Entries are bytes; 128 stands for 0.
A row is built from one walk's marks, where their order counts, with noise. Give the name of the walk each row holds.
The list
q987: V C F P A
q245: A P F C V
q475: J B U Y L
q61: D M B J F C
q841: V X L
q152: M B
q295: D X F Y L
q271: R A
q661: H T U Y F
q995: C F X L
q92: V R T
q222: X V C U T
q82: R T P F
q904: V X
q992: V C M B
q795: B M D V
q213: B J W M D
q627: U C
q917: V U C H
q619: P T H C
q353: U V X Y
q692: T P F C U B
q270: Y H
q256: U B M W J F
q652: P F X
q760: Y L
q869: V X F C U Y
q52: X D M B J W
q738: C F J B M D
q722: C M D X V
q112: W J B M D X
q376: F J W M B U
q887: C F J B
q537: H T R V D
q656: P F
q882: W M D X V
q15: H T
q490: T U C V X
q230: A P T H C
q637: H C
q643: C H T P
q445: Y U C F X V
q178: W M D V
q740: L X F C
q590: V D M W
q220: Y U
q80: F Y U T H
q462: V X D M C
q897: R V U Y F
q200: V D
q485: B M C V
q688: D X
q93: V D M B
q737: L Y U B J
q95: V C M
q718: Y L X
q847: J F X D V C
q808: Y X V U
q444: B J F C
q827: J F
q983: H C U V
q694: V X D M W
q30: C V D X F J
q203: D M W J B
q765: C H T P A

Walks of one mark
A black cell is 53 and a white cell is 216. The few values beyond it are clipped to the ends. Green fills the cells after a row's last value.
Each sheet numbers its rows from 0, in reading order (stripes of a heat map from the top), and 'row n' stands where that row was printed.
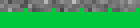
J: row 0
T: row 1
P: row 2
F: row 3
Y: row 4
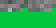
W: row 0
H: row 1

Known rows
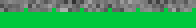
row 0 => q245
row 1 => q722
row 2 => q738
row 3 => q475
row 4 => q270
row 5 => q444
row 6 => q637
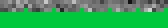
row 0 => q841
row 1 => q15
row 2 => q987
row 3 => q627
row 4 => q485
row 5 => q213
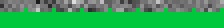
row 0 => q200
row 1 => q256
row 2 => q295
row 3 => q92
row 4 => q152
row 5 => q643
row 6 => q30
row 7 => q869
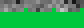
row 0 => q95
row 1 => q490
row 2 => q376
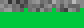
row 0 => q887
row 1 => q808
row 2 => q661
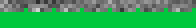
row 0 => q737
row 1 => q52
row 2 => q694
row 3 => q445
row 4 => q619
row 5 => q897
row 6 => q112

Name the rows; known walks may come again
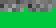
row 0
q178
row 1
q200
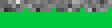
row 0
q765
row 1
q222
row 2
q995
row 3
q917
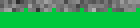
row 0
q93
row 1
q619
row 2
q827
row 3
q112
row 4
q270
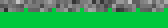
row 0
q656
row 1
q740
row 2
q795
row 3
q887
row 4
q92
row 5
q353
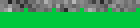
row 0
q256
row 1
q688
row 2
q80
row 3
q61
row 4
q220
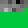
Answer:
q992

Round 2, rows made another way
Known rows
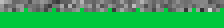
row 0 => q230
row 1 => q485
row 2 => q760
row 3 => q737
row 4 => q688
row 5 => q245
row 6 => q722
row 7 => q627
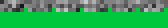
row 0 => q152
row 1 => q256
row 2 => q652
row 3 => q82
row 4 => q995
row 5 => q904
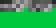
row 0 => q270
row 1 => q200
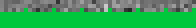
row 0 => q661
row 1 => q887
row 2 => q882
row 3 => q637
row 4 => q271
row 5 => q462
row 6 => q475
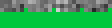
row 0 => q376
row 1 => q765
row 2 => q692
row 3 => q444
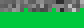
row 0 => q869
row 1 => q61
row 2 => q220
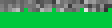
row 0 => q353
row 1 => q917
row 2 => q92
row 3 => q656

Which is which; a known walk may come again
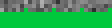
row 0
q80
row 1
q213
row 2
q178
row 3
q887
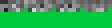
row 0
q220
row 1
q841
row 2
q904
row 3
q353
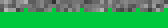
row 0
q740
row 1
q93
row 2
q30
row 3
q808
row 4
q738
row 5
q475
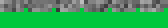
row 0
q245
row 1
q694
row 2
q718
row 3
q485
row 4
q987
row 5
q490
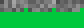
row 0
q112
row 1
q295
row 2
q590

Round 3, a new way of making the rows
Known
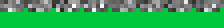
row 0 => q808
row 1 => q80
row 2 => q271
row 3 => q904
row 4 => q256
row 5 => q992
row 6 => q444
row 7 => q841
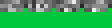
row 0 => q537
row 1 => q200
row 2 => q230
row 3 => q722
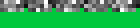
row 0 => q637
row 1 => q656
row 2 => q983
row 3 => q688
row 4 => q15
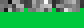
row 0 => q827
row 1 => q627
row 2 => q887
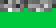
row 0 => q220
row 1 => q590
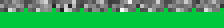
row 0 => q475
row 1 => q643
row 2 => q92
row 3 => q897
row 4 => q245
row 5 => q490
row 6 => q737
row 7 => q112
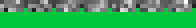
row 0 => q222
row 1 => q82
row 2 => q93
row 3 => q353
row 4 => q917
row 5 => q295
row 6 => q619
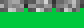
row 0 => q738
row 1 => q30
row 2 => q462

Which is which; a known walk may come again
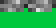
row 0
q203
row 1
q887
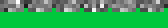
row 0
q619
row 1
q112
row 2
q882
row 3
q904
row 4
q52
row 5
q661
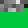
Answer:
q61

